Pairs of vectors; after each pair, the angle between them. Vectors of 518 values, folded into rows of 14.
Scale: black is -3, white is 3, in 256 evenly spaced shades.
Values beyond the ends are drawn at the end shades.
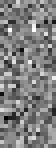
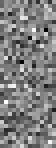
partly aligned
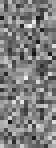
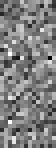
partly opposed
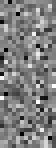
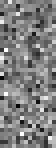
nearly opposite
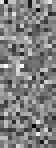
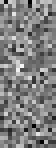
nearly parallel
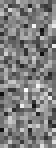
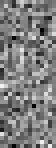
partly aligned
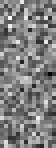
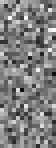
partly aligned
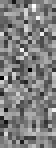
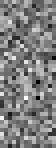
partly opposed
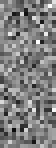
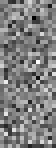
partly opposed
